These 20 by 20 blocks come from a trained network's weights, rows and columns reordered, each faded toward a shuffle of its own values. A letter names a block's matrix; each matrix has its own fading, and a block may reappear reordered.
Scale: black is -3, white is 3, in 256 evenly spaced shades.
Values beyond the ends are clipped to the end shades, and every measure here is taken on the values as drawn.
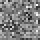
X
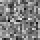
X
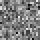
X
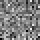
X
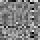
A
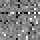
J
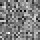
X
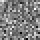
X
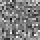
X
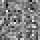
X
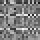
A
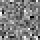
J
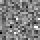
X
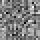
X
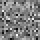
J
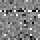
J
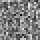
X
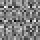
A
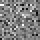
J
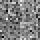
X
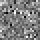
J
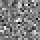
J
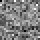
X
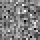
X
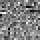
J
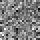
X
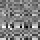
A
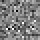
X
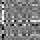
A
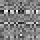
A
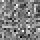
X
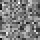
X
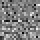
J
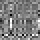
A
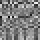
A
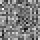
X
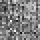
X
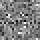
J
